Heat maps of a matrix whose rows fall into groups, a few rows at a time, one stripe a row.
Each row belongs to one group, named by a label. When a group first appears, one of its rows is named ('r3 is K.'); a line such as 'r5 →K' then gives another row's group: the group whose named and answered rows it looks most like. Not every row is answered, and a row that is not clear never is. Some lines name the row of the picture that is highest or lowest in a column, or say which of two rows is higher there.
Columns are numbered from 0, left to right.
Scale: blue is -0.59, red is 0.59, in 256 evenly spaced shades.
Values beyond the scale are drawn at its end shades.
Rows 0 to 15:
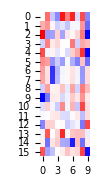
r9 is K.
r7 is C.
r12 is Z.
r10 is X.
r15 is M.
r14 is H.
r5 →M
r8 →X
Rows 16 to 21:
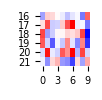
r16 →Z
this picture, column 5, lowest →21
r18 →M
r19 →M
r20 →X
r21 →H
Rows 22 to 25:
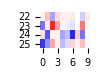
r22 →C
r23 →K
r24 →H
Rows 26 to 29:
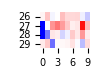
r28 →K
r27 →K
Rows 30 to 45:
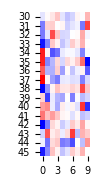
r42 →K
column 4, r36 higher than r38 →No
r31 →Z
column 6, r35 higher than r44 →Yes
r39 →H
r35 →M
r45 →K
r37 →C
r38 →K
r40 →M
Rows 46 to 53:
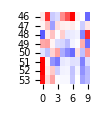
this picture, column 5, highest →46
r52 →C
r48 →Z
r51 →C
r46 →X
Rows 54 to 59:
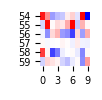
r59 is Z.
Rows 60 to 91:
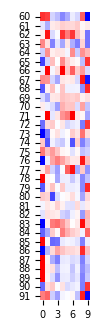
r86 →K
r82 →Z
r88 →C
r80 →C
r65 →Z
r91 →M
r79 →Z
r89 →C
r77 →X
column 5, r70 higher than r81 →Yes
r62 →X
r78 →C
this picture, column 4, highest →66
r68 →Z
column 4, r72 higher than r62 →No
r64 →X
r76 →K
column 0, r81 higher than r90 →Yes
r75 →C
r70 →X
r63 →M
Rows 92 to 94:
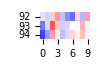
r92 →H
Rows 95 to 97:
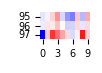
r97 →K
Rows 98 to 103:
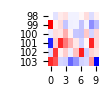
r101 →K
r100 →H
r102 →X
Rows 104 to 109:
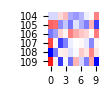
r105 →M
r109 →M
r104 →H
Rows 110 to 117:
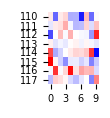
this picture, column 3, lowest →115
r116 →X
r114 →M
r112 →Z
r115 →C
